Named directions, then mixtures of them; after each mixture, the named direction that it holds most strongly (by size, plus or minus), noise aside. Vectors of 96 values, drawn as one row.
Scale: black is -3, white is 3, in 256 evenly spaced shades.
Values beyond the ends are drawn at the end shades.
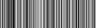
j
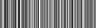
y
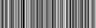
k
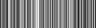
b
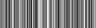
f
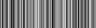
k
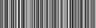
k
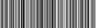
k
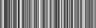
y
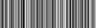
k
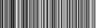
j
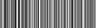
y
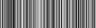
j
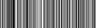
j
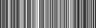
b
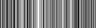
b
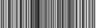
b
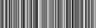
f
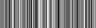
f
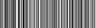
y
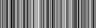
b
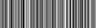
k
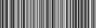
k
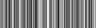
f
